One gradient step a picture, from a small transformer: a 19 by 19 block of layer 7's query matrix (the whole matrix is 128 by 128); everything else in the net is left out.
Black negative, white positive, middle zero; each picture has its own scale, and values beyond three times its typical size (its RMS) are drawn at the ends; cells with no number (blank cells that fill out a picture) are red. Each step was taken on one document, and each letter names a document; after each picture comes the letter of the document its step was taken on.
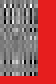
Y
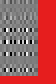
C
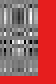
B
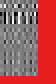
B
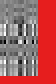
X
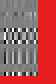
B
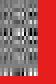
X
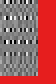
C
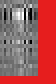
X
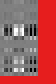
X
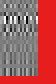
C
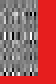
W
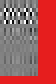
Y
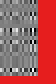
Y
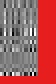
W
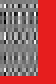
B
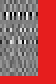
C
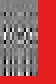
B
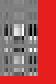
X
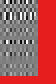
C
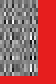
W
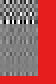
C
